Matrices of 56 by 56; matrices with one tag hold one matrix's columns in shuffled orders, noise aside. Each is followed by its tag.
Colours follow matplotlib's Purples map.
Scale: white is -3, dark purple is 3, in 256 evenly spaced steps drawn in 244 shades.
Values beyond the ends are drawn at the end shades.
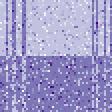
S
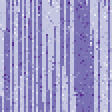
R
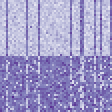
S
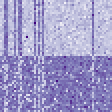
S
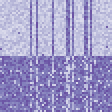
S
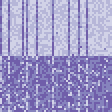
S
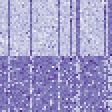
S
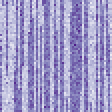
R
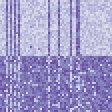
S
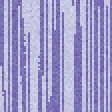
R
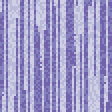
R
